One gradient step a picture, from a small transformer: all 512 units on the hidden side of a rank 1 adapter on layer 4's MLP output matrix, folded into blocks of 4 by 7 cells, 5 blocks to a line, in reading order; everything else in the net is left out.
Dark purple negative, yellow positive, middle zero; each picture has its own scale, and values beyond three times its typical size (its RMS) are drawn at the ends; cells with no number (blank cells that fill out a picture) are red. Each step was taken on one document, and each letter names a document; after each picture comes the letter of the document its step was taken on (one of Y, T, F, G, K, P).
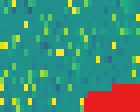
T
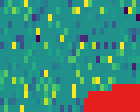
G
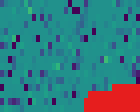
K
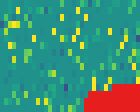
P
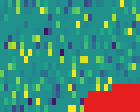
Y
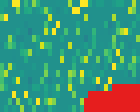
Y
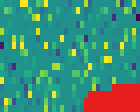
G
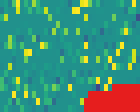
Y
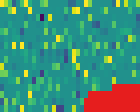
K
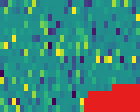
T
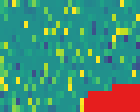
T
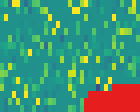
Y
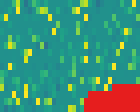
Y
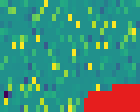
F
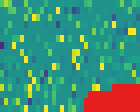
G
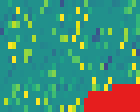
P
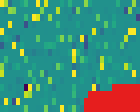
G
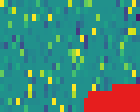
G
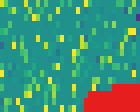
G
